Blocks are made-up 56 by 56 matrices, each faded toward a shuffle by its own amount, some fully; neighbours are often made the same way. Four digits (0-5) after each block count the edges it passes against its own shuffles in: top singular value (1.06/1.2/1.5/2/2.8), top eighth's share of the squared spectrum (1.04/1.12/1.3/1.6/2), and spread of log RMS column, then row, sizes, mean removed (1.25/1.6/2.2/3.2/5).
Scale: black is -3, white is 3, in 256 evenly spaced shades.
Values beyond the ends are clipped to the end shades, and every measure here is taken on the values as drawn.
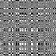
5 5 4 4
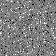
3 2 0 0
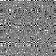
4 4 2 3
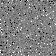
1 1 0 0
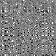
4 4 2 2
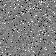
1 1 0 0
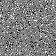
0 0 0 0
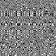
4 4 2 2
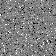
1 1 0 1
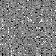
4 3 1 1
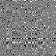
4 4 2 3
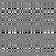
5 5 3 4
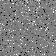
1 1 0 0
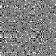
4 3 2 2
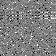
3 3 0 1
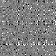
4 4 2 2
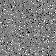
0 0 0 0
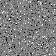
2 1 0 0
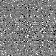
3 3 1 1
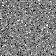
1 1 0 0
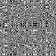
4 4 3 3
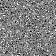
1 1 0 0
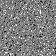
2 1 0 0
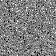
0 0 0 0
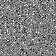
2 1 0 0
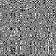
4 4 2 2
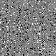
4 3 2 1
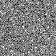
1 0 0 0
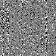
2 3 3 0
